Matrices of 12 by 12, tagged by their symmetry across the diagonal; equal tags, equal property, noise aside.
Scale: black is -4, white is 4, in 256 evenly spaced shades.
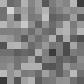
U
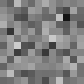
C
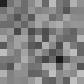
U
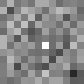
U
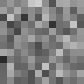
C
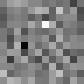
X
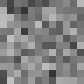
C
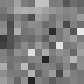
X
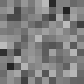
U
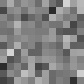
X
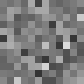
U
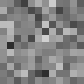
C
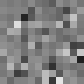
X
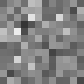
U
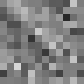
X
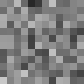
C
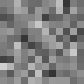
X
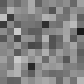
C
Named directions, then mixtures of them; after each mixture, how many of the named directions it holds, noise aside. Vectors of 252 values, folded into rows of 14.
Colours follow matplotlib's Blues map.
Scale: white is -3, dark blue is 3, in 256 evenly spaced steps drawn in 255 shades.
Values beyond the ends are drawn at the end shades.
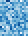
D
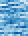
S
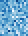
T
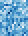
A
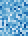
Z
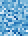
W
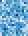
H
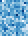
one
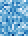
one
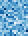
one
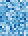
one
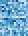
three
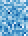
three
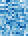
three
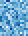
one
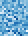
one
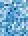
one
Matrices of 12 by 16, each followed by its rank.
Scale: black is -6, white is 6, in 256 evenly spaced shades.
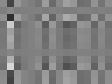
one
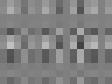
one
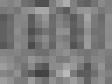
two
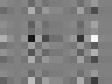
one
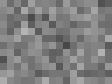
full rank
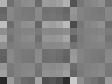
one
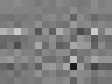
two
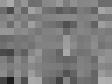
two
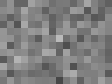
full rank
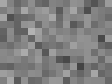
full rank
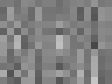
two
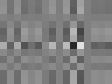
one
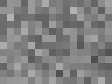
full rank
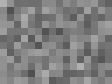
full rank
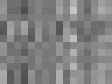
two
